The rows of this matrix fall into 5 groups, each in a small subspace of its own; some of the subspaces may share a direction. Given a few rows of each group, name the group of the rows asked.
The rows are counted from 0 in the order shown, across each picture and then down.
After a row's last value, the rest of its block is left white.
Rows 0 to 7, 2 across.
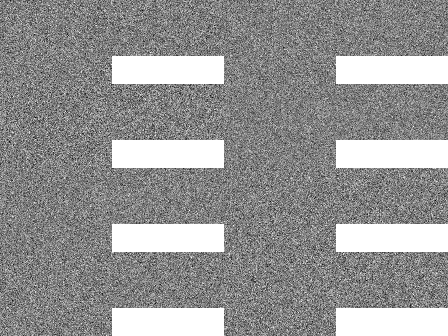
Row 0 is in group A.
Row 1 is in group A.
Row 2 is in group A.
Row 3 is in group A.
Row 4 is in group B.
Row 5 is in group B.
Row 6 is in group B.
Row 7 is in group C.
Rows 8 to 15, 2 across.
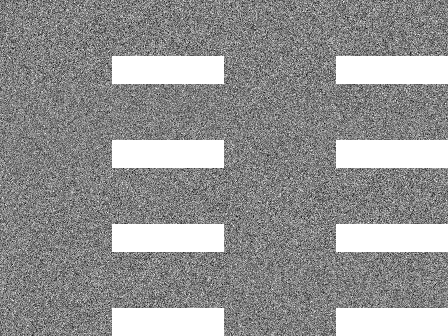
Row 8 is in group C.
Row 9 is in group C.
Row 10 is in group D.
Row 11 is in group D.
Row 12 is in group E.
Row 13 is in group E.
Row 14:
E
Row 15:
A
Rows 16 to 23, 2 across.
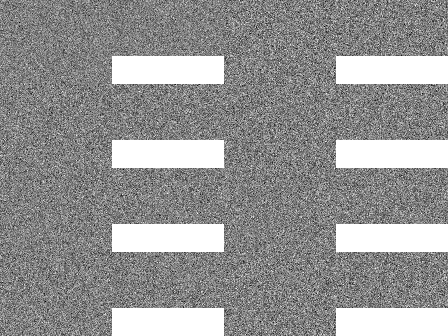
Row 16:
D
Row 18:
A
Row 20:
C
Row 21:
C
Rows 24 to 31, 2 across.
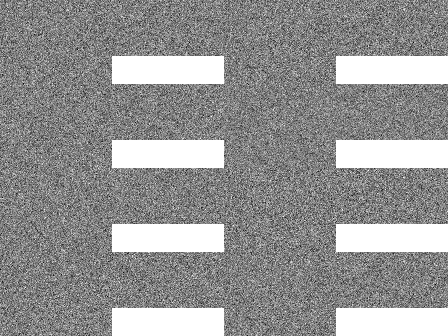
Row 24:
C
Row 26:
B
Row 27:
A
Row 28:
D
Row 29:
A
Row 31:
B
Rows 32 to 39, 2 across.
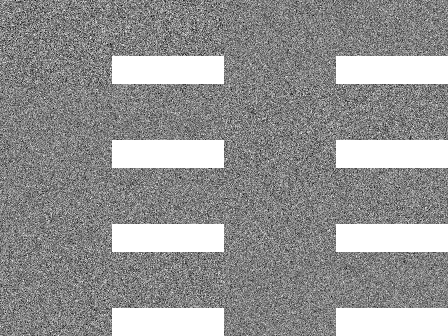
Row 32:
B
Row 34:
D
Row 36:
B
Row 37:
D
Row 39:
E
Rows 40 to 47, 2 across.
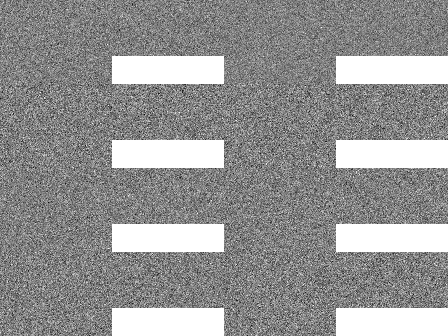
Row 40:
E
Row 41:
A
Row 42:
D
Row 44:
C
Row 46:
A
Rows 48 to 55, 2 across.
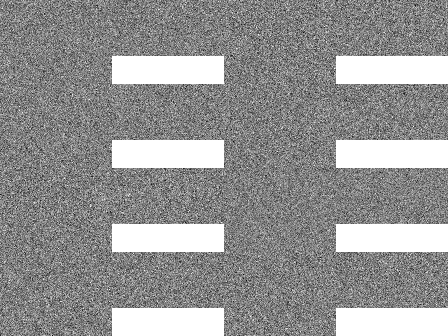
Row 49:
B
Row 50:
D
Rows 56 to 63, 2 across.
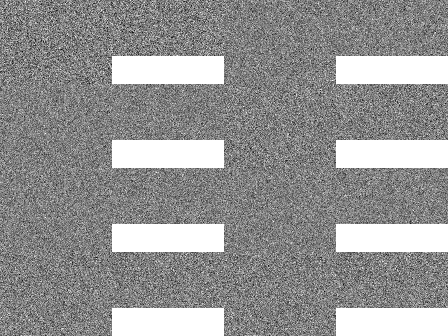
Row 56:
A
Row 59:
D
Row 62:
D
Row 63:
D
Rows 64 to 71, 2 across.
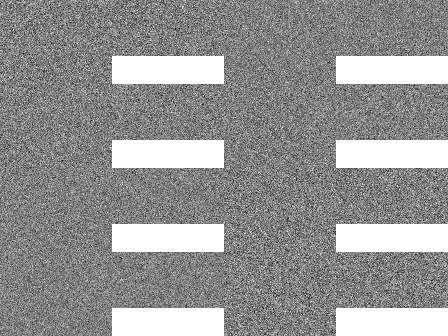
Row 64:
D
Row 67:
C
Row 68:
E
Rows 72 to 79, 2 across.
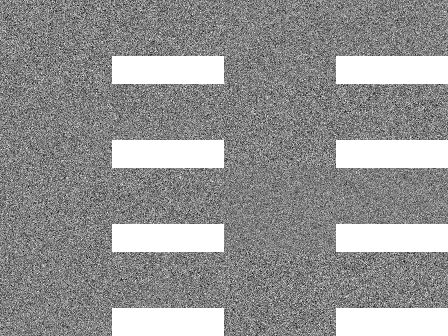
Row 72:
B
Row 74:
D
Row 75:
C
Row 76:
E
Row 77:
E
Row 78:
C
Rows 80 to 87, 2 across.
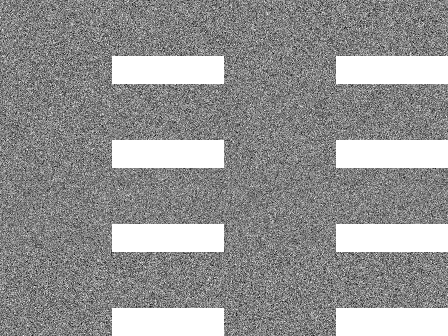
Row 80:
E
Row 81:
C
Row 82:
A
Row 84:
B
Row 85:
B
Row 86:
A
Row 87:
A
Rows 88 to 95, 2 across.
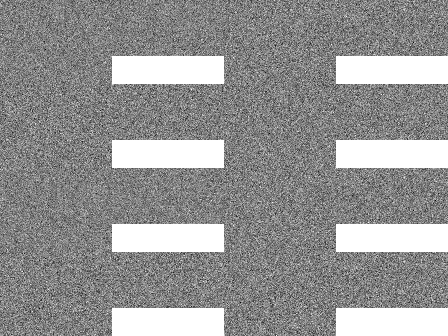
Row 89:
E
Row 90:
B
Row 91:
D
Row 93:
C
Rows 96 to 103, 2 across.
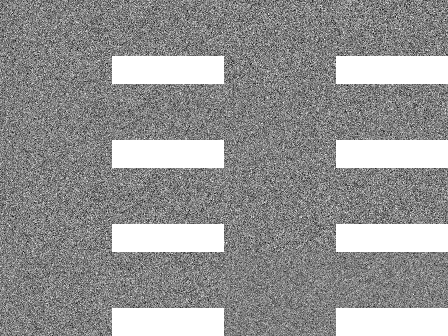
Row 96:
E
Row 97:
D
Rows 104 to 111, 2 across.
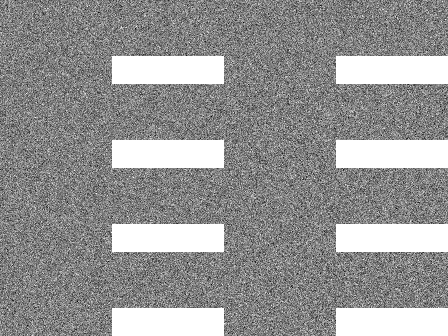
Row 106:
B
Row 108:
A
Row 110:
E
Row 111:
A
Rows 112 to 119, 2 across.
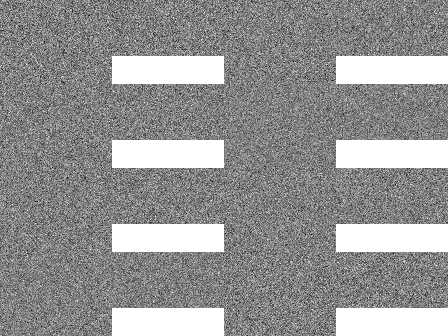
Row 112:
D
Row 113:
C
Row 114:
B
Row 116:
B
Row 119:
B
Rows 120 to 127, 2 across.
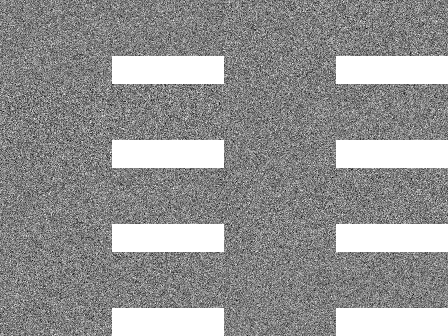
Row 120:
A
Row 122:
B
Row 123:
C
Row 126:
A
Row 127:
B
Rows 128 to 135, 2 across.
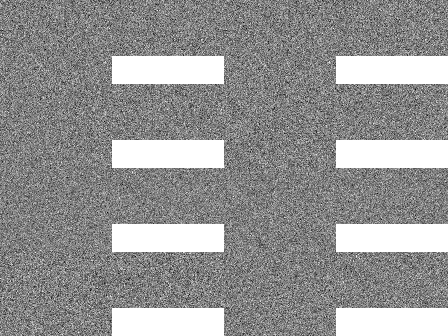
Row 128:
D
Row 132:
E
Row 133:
A
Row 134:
B
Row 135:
E
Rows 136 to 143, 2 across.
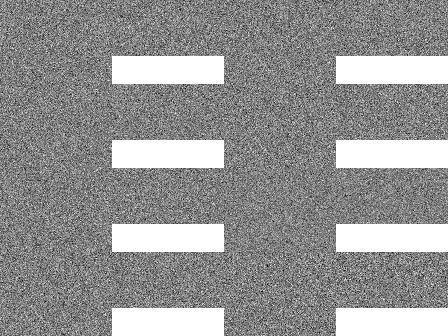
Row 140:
A
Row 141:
C
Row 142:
D
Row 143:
C
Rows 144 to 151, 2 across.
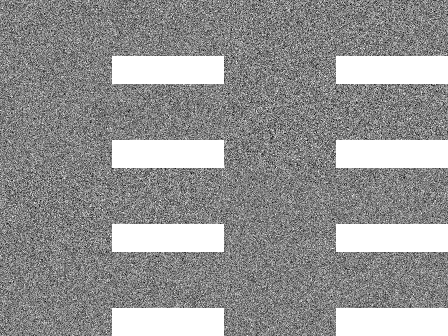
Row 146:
B
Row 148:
B
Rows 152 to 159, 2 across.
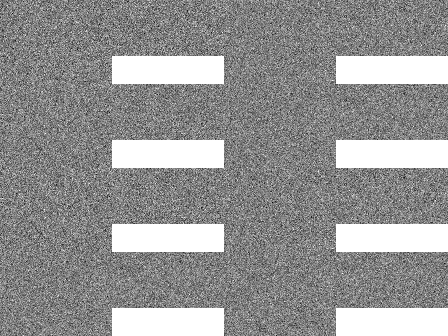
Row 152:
E
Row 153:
C
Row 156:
D
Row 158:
E
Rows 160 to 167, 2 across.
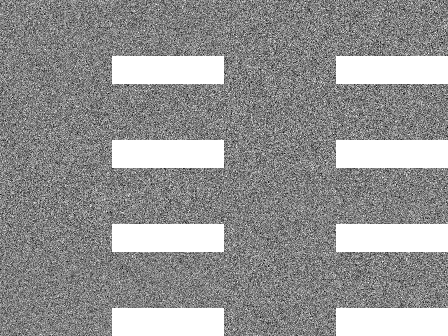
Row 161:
B
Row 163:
A
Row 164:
B
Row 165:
D
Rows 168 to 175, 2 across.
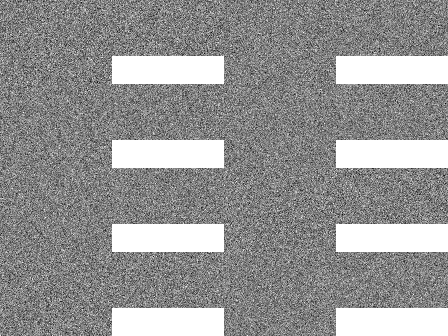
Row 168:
B
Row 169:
A
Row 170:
C
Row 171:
D
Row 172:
D
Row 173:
E
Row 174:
B
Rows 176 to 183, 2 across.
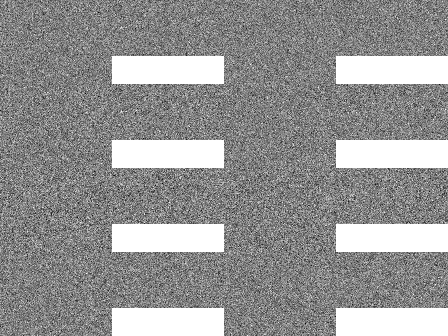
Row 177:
D
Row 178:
C
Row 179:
C
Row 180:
A
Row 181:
B
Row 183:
A
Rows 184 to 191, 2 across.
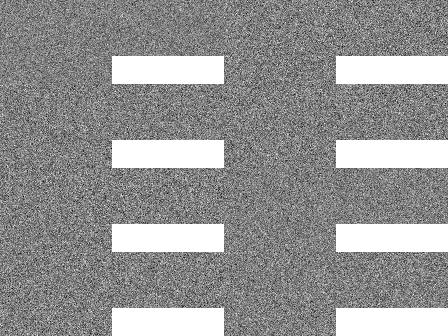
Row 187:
D
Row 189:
D
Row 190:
B
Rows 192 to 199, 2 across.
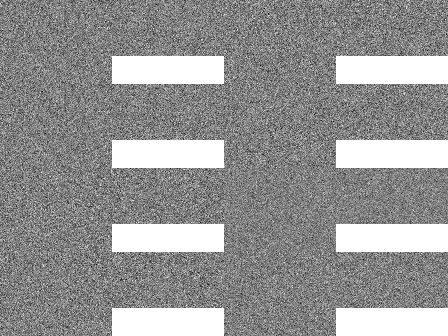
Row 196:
A
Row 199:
A
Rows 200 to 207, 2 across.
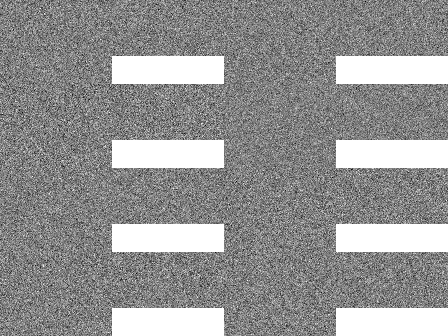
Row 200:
D
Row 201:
C
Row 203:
E
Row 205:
E
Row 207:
C
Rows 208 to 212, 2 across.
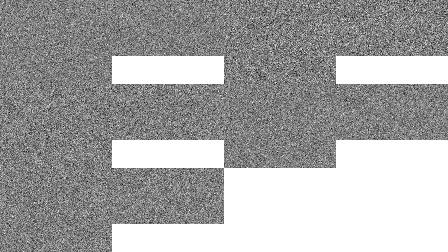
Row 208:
E
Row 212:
B
